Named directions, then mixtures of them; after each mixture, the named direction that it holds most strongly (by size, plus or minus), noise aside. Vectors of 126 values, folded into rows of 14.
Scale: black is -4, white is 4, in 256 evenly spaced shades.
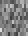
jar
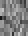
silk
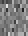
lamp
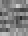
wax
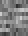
wax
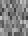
silk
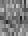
silk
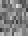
silk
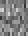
silk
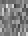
jar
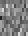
silk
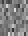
lamp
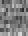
wax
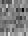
lamp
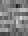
wax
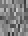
silk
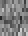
silk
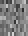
lamp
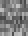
silk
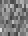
jar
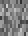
silk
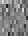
lamp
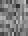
silk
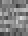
wax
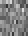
lamp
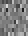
lamp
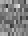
lamp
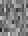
jar
